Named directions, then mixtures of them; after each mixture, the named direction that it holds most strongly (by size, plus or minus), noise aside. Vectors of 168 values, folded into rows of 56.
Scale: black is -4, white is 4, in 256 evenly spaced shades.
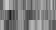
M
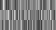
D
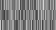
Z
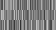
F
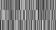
Z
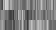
M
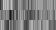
M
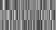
D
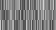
Z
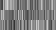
F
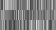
F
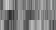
M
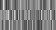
D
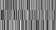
F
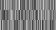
Z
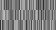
Z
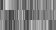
M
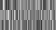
D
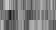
M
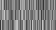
Z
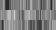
M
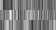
M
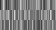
D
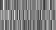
D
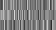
F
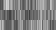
M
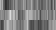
M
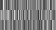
D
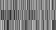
F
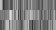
M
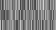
Z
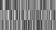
D
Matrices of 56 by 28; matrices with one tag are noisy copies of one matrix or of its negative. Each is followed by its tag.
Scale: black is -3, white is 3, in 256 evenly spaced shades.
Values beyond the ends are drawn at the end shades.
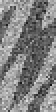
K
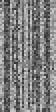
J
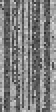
J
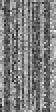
J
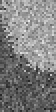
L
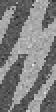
K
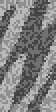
K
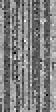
J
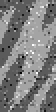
K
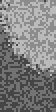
L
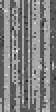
J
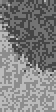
L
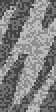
K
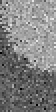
L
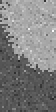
L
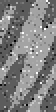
K
